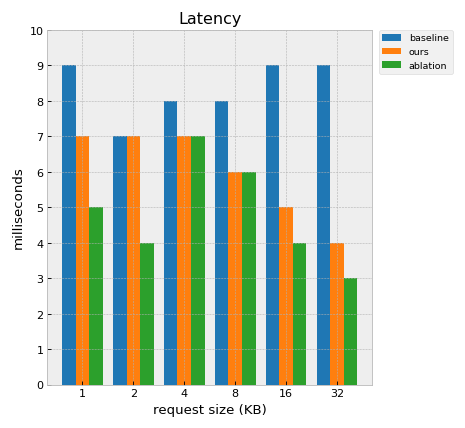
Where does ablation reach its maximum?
4
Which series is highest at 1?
baseline
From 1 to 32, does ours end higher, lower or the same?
lower
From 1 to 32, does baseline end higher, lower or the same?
the same
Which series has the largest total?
baseline
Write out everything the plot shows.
Title: Latency
x-axis: request size (KB), ticks 1 2 4 8 16 32
y-axis: milliseconds, ticks 0 1 2 3 4 5 6 7 8 9 10
Legend: baseline, ours, ablation
Values:
baseline: 9 7 8 8 9 9
ours: 7 7 7 6 5 4
ablation: 5 4 7 6 4 3
